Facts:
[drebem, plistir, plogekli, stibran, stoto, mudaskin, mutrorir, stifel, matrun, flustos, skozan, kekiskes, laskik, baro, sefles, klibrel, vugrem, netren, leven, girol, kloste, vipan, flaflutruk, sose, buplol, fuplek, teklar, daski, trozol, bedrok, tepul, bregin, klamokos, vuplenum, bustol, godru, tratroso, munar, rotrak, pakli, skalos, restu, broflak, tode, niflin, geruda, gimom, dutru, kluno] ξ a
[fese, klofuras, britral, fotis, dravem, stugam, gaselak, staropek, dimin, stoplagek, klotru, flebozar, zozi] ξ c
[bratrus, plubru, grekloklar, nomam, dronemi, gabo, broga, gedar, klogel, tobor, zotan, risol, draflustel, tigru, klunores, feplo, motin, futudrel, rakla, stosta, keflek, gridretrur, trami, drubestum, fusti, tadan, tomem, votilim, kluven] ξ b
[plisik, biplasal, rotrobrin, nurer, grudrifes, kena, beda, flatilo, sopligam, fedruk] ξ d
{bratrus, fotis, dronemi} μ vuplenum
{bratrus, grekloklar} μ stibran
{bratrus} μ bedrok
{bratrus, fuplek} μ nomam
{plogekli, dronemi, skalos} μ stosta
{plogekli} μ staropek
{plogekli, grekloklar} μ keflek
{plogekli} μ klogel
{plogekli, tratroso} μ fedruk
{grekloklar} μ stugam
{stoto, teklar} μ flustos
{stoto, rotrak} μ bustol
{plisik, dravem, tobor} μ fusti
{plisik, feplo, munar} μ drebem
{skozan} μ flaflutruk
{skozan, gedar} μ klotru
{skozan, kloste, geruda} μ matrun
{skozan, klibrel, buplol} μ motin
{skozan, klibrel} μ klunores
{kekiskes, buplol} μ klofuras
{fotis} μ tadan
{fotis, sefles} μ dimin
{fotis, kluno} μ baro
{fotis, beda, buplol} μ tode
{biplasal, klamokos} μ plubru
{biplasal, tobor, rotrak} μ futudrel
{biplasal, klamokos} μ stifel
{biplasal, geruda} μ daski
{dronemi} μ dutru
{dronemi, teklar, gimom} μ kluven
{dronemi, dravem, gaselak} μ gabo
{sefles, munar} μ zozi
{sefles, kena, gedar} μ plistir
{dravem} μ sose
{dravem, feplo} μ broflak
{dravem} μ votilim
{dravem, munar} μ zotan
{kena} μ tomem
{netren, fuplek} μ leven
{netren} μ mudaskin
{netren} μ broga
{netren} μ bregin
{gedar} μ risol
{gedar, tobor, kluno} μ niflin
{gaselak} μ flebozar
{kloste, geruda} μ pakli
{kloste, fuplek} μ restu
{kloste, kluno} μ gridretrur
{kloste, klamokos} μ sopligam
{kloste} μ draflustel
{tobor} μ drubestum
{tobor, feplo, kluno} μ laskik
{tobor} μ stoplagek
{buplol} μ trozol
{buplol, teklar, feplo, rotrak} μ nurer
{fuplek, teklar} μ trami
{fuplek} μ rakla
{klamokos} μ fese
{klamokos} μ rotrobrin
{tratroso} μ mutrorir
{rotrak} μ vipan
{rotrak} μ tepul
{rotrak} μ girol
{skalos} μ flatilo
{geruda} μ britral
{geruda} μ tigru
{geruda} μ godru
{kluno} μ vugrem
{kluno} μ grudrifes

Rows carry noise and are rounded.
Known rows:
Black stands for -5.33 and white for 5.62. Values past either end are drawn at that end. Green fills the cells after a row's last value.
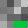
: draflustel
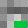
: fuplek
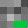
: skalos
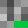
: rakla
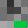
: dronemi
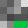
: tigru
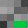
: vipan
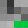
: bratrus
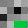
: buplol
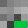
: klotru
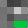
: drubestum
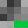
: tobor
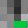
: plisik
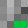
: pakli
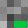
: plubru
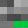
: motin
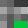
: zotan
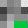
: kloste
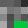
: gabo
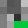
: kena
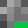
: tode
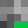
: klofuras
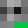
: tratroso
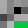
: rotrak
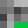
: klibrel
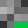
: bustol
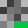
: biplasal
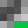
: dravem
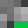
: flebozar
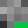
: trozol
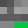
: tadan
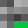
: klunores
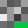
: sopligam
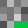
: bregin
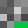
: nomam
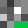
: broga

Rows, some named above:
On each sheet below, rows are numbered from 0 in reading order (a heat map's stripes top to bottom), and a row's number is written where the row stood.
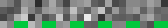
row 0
dravem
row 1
gedar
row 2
rakla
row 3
sopligam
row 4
tadan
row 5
mutrorir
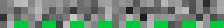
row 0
klibrel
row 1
matrun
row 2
teklar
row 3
fotis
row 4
gimom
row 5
kluno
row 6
stifel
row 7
gedar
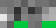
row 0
flatilo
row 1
gaselak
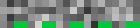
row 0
futudrel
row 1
fuplek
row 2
draflustel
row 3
staropek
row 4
leven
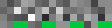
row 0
gridretrur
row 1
sopligam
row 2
trami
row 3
beda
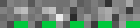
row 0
dimin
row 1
dimin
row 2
fedruk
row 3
flebozar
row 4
kekiskes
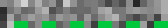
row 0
skozan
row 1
restu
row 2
stibran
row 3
flebozar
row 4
stosta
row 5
klotru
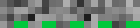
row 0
votilim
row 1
munar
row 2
dutru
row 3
sefles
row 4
klofuras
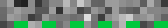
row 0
sose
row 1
feplo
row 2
godru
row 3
rotrobrin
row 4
netren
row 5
vuplenum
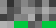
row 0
feplo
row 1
kluven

